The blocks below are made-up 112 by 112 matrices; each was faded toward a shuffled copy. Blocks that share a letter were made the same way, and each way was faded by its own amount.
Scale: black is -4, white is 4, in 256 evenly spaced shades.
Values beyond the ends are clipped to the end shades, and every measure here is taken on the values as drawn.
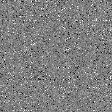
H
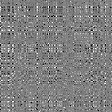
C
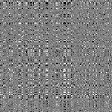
C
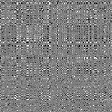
C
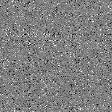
H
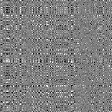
C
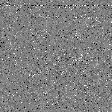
H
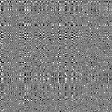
C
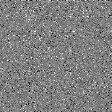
H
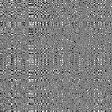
C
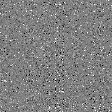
H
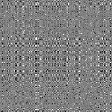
C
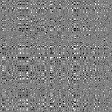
C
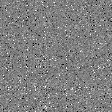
H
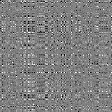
C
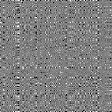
C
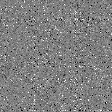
H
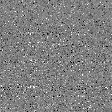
H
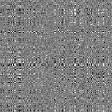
C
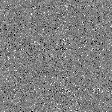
H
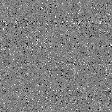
H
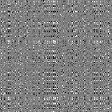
C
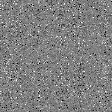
H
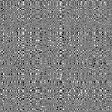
C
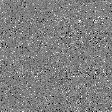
H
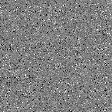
H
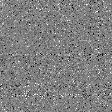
H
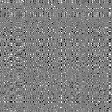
C
